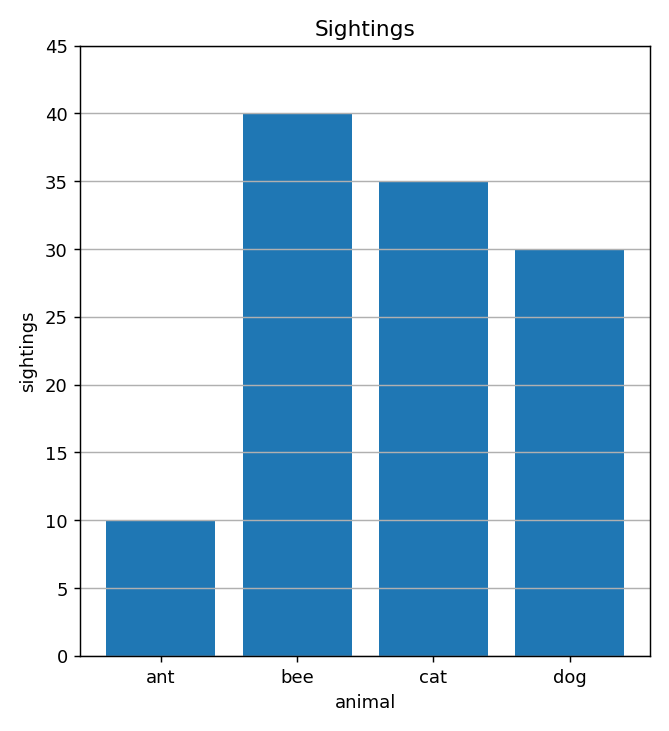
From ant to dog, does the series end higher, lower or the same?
higher
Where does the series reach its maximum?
bee
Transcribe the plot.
Title: Sightings
x-axis: animal, ticks ant bee cat dog
y-axis: sightings, ticks 0 5 10 15 20 25 30 35 40 45
Values:
10 40 35 30
